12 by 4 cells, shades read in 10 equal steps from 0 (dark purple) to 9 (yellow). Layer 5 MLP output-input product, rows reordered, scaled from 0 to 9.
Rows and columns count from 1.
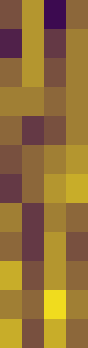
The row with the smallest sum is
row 1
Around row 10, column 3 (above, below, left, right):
6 9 3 4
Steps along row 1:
up down up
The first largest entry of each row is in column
2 2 2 1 4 4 4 1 3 1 3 1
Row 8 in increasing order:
2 4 5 5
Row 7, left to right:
2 4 6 7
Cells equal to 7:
4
